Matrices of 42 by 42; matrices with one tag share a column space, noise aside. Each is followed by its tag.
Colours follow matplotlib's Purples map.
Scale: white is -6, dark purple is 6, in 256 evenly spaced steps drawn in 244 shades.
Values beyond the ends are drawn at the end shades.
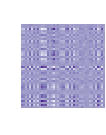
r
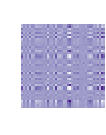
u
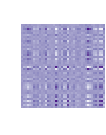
r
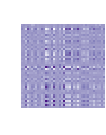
r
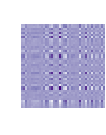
u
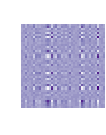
u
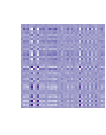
r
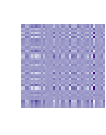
u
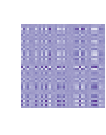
r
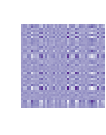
u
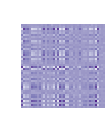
r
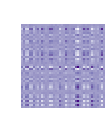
r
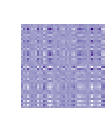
r
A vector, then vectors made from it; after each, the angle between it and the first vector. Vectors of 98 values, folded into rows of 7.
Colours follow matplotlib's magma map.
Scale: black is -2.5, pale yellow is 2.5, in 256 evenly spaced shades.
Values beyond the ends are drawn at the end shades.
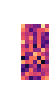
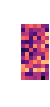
partly opposed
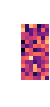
orthogonal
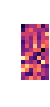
nearly opposite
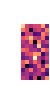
partly aligned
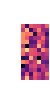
partly aligned
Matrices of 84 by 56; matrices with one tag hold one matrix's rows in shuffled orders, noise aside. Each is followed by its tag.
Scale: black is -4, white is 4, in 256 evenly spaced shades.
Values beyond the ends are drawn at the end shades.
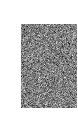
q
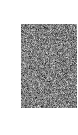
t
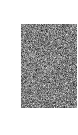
t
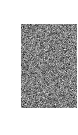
q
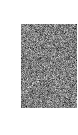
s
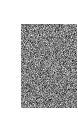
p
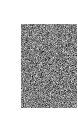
p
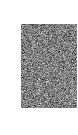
q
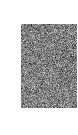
t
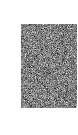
t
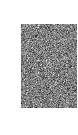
s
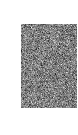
t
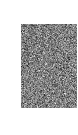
q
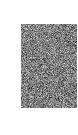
p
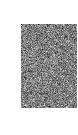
t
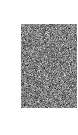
q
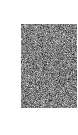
p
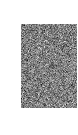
q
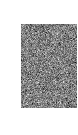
s
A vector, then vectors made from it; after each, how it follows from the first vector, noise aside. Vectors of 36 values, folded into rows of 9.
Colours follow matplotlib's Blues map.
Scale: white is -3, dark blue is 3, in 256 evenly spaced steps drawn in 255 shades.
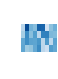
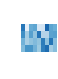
negated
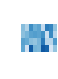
wrapped around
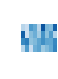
wrapped around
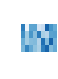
negated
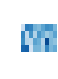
wrapped around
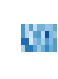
wrapped around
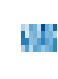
wrapped around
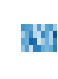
wrapped around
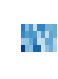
wrapped around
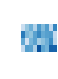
wrapped around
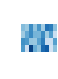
wrapped around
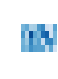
wrapped around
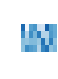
negated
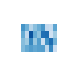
wrapped around
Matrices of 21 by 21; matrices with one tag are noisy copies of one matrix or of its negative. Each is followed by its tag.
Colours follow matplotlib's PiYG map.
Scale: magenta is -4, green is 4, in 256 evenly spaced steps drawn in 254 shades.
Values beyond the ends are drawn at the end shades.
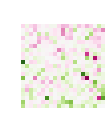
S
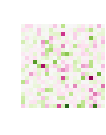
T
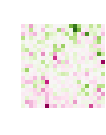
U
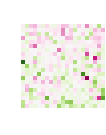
S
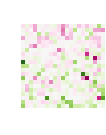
S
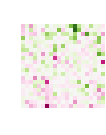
U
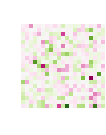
T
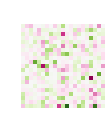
T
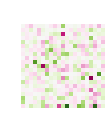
T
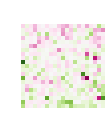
S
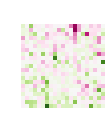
U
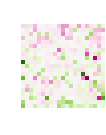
S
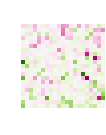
S
